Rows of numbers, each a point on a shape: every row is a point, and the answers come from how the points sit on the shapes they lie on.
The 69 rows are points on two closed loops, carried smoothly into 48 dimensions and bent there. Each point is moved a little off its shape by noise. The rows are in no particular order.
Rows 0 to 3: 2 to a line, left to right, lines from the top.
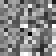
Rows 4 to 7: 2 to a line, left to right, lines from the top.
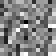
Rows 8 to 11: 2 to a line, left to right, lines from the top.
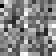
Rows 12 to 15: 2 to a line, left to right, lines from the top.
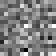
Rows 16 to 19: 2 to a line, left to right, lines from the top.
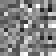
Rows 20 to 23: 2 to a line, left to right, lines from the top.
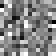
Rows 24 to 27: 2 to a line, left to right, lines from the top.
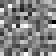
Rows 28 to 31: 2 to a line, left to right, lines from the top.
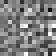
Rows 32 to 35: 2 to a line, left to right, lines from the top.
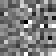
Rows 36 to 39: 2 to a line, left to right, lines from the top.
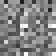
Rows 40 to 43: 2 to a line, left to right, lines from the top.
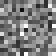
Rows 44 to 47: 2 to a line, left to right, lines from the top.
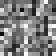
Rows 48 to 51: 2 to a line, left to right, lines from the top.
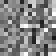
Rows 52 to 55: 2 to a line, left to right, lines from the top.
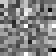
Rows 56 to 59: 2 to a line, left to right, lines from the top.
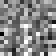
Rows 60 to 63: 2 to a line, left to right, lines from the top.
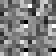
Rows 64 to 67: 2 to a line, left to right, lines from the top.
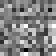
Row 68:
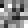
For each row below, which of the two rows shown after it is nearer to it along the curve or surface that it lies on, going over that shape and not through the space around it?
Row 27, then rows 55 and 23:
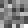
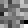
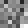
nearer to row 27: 55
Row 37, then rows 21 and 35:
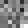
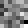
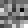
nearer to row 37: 35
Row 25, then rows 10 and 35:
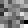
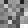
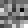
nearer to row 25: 35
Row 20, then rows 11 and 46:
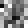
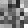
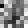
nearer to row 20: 46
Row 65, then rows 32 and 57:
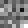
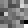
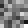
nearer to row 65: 57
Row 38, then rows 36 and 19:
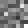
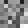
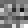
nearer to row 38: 36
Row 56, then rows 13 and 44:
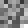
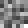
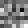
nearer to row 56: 44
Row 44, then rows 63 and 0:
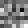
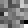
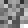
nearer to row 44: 0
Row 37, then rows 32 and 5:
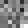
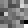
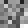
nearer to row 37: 5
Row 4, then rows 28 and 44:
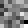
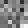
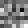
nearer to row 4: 44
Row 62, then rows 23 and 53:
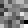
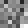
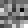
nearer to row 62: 53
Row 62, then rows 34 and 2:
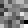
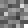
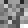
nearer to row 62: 34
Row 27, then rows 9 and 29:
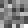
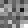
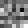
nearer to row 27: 29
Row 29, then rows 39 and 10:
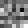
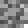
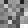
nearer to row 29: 10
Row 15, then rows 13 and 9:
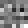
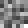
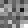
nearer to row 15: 13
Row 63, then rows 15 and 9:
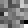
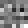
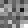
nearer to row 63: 15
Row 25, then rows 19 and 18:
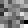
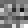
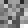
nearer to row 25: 19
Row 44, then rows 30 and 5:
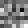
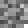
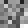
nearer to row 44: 5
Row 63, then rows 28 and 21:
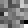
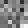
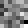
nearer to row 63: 21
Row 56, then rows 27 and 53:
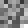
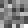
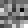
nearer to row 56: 53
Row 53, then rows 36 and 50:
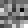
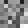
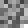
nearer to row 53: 36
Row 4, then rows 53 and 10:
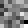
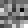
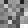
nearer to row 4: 53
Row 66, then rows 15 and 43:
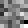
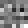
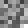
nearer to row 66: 15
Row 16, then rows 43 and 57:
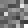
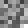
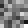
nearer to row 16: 43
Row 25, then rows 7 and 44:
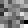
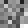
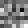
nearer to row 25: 44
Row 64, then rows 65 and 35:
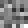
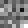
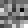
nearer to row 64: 35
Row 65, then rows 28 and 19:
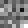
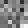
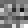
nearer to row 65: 28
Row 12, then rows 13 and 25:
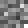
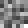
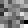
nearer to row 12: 25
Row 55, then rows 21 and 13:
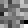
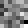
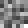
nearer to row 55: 21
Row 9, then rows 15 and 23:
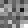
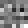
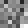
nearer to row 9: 23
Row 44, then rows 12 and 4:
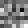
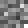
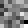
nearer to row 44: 4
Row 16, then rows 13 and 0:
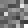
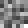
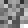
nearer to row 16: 0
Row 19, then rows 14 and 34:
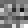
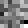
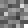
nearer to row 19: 14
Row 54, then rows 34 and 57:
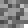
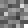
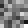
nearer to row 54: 34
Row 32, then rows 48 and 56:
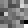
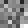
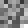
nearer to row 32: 56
